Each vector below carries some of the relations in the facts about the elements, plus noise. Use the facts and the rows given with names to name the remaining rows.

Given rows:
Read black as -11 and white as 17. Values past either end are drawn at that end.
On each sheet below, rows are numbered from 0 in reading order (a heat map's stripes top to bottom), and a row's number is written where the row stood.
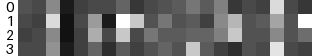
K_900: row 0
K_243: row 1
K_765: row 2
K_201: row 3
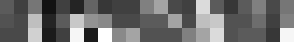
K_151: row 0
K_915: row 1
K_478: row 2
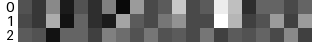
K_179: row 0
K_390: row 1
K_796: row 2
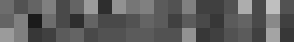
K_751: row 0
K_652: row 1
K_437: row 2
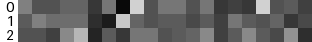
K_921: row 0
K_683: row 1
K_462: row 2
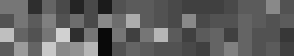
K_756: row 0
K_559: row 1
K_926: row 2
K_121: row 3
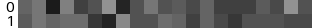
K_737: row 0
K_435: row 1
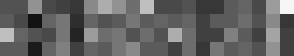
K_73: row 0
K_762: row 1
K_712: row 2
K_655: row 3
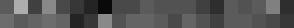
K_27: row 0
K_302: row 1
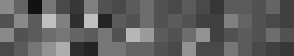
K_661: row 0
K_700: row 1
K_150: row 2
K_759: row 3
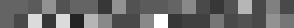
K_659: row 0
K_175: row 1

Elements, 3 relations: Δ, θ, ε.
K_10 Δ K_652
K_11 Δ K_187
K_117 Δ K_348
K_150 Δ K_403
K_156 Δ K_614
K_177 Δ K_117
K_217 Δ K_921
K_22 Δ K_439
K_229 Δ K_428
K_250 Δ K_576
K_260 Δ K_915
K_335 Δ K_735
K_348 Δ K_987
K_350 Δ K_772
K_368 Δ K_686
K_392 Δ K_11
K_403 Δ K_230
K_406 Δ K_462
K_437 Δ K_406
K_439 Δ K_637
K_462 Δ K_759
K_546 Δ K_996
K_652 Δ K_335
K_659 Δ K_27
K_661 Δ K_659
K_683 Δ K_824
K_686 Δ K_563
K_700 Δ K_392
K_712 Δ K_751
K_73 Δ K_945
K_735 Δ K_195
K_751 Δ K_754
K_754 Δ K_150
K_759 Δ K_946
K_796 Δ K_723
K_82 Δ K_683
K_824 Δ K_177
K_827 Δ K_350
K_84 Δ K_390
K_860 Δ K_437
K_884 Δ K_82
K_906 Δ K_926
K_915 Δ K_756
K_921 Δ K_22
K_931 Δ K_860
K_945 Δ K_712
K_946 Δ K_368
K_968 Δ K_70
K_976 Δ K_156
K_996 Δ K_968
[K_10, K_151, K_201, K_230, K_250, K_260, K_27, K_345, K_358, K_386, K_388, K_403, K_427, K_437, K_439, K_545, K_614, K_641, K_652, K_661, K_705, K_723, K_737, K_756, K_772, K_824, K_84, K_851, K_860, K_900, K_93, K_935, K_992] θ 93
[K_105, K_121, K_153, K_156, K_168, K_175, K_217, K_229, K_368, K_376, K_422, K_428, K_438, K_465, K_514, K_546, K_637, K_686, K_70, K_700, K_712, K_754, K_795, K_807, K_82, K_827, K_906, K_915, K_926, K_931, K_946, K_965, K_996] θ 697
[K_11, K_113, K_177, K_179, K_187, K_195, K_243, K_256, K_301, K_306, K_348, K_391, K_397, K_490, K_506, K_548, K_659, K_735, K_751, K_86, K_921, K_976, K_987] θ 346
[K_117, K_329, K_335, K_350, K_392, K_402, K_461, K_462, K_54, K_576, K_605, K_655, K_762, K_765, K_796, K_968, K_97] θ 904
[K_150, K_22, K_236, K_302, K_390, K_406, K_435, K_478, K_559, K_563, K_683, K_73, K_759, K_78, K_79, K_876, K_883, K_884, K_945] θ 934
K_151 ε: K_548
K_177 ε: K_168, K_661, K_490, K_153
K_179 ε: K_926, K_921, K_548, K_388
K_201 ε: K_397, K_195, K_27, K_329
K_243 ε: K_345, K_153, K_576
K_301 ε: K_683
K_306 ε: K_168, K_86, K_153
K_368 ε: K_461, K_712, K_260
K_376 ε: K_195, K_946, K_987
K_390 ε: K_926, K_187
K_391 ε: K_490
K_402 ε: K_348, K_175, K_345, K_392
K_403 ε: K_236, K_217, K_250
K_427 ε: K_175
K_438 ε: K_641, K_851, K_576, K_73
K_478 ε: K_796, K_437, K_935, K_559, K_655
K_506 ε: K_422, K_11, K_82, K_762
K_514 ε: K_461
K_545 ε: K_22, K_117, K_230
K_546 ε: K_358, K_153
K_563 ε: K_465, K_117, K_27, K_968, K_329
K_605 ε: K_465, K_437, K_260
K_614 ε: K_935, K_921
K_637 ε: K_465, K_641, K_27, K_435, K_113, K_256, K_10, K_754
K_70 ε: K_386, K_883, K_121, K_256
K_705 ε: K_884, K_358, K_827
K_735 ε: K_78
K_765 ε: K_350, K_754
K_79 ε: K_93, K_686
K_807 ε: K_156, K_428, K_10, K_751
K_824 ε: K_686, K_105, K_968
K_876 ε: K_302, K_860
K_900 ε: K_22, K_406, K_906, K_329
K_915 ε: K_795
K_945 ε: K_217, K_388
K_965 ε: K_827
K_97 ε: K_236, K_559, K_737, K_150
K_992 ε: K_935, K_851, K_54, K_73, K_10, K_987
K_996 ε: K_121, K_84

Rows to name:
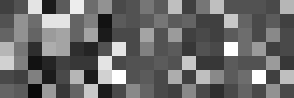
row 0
K_807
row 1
K_946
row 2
K_754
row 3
K_153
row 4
K_260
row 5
K_306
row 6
K_250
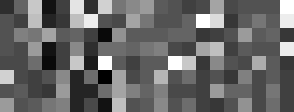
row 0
K_992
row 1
K_945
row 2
K_195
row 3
K_614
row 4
K_605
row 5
K_548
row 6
K_576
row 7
K_187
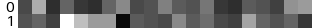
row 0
K_10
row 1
K_686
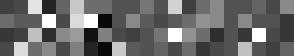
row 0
K_376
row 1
K_217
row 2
K_563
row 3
K_987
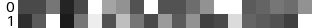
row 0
K_97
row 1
K_438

